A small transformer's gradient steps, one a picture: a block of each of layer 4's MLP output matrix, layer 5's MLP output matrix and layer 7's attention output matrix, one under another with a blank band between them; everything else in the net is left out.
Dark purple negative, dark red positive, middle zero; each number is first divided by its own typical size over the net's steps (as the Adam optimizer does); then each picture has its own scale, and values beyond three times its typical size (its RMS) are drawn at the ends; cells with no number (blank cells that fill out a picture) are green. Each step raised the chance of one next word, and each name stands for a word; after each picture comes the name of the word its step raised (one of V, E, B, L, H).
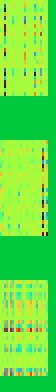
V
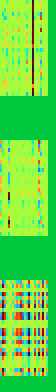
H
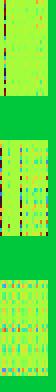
V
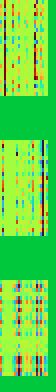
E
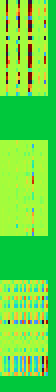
E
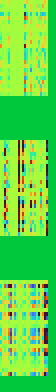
H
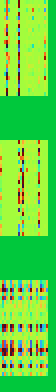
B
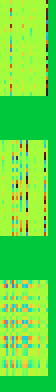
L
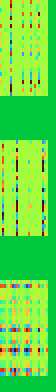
V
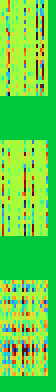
B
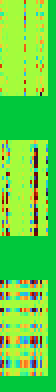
L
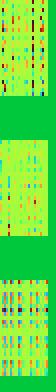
L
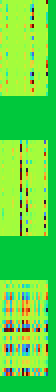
V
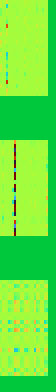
V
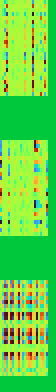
H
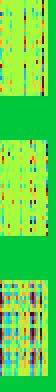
H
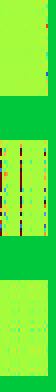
V
